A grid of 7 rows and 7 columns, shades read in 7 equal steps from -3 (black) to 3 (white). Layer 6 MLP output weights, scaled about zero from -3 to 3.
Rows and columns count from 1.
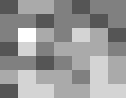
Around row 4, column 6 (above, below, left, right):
1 2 1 0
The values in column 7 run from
-1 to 2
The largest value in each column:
1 3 2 1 2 2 2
